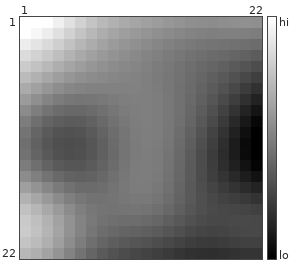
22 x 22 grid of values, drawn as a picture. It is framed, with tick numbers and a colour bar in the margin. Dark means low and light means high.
No regular stripes run through it. The ninth with the lowest average is the middle right. There is an overall slope up to the top left. The centre is the calmest part. The ninth with the highest average is the top left. No lone cell stands out from its neighbours.
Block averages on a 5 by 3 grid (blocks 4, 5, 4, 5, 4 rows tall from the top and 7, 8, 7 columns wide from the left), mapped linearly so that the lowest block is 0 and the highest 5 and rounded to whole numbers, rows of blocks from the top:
532 | 321 | 120 | 220 | 310
